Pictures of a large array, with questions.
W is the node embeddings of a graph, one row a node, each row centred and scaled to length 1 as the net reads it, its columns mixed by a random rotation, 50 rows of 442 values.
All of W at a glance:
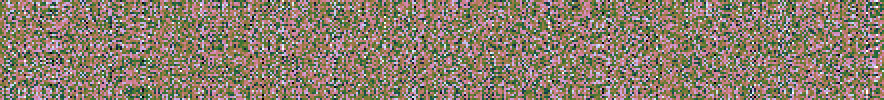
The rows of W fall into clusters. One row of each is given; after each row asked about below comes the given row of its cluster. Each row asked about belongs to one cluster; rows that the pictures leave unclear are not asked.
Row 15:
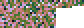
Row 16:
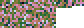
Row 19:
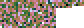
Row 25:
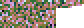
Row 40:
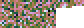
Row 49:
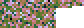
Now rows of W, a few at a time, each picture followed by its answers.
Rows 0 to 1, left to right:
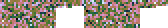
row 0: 40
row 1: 25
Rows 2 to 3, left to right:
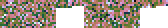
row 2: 16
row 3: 40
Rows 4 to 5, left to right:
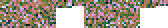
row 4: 16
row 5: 16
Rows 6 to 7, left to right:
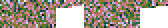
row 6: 25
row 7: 16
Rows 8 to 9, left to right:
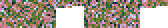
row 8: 40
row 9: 49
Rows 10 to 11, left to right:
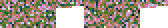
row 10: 19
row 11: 40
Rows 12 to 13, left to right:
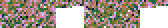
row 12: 19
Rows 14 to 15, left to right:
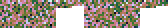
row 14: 25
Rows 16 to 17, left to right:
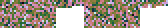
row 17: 40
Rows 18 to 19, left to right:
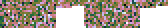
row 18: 49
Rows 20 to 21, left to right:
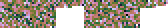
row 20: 40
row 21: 25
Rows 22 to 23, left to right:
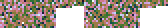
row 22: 15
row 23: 40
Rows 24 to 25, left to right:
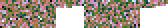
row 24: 40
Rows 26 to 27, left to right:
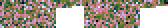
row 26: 16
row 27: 15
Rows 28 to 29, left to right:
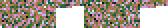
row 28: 19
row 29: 49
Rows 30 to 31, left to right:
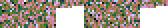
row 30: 25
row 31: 49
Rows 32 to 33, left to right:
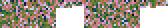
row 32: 25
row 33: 40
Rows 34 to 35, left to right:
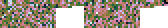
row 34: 49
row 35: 15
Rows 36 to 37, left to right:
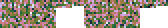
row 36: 40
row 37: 19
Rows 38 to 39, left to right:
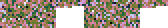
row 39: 49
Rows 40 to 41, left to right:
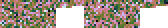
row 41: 15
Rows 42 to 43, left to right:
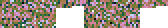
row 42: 16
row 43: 49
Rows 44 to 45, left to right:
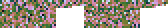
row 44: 25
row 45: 25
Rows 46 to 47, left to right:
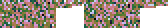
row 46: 25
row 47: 49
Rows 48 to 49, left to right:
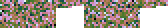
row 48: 25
